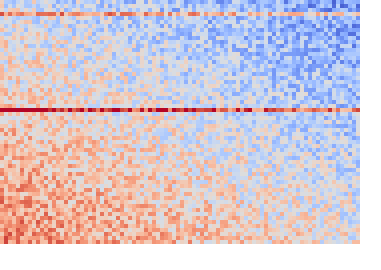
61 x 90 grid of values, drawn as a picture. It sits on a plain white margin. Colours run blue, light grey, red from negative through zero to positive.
There is an overall slope up to the bottom left. The histogram is bell-shaped. Rows 4 and 28 differ from the rows beside them. The ninth with the lowest average is the top right. No regular stripes run through it.
